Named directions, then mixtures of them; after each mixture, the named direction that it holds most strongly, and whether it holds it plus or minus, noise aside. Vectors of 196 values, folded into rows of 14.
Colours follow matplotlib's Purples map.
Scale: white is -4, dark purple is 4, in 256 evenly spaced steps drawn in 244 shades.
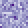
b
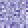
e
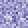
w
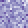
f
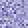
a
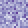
w, plus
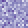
a, minus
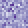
a, minus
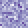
b, minus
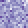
f, plus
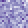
f, plus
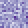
e, minus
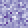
w, minus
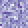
b, minus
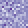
a, minus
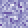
b, minus
